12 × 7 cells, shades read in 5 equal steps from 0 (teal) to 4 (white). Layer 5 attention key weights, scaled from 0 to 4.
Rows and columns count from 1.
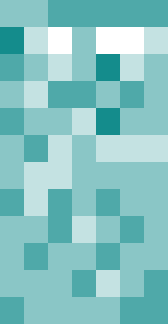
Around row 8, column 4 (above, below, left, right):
2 3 1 1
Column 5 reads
1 4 0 2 0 3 2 1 2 1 3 2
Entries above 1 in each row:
2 6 5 4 5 6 7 4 5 5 5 4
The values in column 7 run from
1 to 3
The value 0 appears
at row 2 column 1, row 3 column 5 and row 5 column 5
